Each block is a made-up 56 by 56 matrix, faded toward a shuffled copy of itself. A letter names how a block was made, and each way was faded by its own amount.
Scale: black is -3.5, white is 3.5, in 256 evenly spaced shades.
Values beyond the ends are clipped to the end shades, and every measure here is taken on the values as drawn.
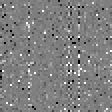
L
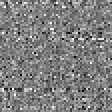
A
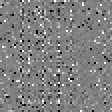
L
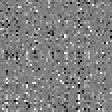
L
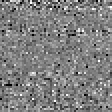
A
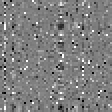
L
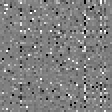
L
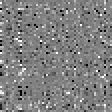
L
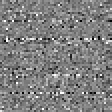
A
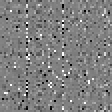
L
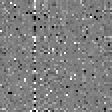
L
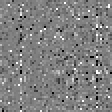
L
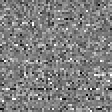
A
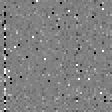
L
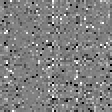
L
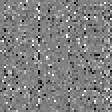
L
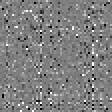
L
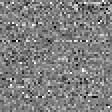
A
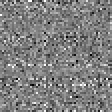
A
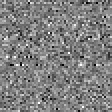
A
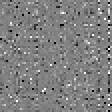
L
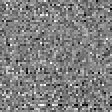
A
